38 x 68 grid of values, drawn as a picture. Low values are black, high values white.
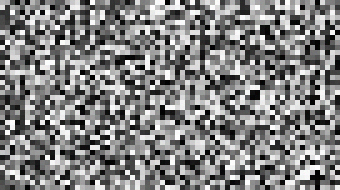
On average the colour sits 50% of the way up the scale. No single row or column stands out from its neighbours. No regular stripes run through it. Neither half mirrors the other. The histogram is flat. No overall slope runs across the table. Fine speckle covers the field.
